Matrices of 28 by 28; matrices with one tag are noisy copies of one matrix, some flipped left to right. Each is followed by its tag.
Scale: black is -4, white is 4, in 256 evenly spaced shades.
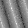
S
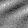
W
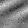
W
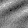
W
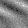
W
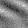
W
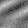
W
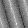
S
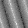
S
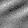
W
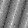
S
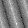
S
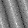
S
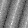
S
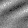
W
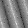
S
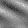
W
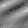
W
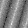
S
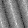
S
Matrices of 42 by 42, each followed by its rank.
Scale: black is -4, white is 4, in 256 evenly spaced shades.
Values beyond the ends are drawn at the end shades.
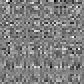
five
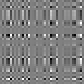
one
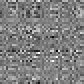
five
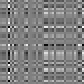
one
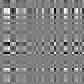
one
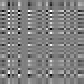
one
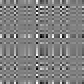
one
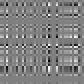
one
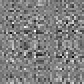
five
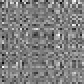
five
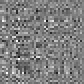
five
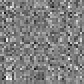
five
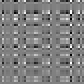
one
